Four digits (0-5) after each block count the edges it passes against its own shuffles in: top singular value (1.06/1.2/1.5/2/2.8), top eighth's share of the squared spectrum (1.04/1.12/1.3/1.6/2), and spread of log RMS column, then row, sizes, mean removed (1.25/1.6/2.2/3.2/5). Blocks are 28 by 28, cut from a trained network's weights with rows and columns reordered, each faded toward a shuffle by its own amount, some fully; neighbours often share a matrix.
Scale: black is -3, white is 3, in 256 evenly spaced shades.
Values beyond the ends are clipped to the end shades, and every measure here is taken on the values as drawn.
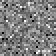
0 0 0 0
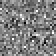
0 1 0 0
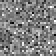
0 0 0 0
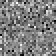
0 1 0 0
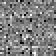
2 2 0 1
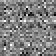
2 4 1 2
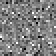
0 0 0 0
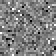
0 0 0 0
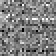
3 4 1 1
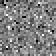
0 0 0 0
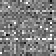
2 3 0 1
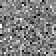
0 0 0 0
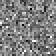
0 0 0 0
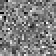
1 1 0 0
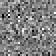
2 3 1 1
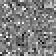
1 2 1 0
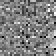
3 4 2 2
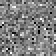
1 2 1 1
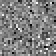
1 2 0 0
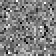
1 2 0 0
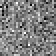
1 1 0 0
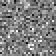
1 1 0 0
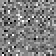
2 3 0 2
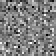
2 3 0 1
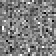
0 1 0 0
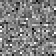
1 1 0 0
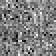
2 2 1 1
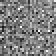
1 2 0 1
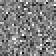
0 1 0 0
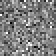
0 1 0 0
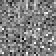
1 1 0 0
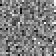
1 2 1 0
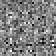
2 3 1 1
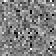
1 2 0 1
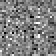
2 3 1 1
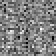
2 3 0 1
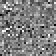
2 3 1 1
